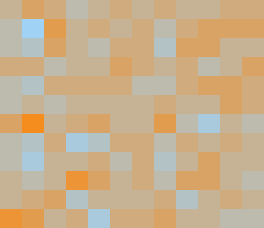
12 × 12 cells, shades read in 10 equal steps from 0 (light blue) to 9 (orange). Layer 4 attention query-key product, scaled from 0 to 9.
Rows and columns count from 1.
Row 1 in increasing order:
3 4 4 4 4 4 5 5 5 5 5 6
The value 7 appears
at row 2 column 3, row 7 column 8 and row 12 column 2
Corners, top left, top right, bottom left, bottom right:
4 5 8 3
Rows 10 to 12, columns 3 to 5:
4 8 6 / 6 2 4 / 4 5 1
